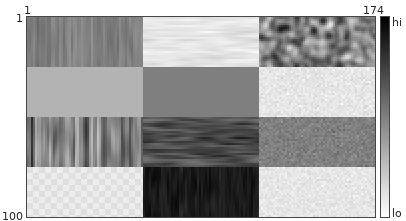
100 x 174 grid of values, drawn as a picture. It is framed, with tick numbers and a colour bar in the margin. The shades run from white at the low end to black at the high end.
It is made of 4 by 3 panels. Panel 1,1: middling, streaked downward, faint in contrast. Panel 1,2: very low, streaked across, faint in contrast. Panel 1,3: middling, blotchy, strong in contrast. Panel 2,1: low, flat. Panel 2,2: middling, flat. Panel 2,3: very low, fine-grained, faint in contrast. Panel 3,1: middling, streaked downward, strong in contrast. Panel 3,2: high, streaked across. Panel 3,3: middling, fine-grained, faint in contrast. Panel 4,1: very low, checkered, faint in contrast. Panel 4,2: very high, streaked downward, faint in contrast. Panel 4,3: very low, fine-grained, faint in contrast.
